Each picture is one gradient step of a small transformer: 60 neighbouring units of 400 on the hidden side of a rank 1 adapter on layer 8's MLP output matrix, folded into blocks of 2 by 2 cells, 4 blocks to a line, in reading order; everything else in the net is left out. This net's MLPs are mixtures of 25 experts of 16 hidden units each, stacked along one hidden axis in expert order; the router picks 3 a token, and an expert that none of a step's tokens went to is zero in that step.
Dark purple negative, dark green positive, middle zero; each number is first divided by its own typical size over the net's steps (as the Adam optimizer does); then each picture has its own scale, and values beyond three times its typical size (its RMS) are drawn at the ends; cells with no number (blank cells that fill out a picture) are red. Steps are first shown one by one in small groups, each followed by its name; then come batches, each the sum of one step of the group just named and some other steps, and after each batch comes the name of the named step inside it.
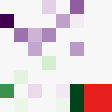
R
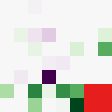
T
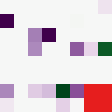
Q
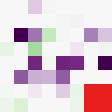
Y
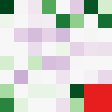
R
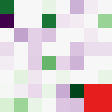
R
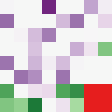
Q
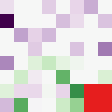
R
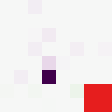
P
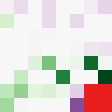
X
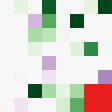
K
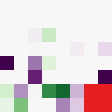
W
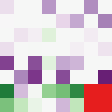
W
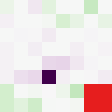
P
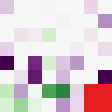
W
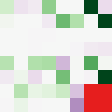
X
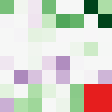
K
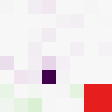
P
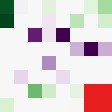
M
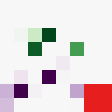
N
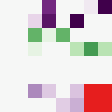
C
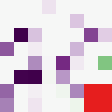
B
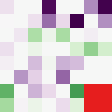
C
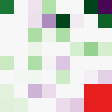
C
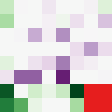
M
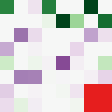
B
